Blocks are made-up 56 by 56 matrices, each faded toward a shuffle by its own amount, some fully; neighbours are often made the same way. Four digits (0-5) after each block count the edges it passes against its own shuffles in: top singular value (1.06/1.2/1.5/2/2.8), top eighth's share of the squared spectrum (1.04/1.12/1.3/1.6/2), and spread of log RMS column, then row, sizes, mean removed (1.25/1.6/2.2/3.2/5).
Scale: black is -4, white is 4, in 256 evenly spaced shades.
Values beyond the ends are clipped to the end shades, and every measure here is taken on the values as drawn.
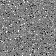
0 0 0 0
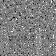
2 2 0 0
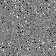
1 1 0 0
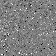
1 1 0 0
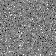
2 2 0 0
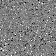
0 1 0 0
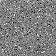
1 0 0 0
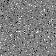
1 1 0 0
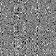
3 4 2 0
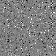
3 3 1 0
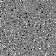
2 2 1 0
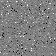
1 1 0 0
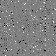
3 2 1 1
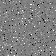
0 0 0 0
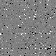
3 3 1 1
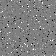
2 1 0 0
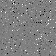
2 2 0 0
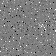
1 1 0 0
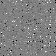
3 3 1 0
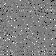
3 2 0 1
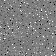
1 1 0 0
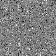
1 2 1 1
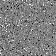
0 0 0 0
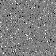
3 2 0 0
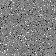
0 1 0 0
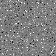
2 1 0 0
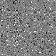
3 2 1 1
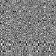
4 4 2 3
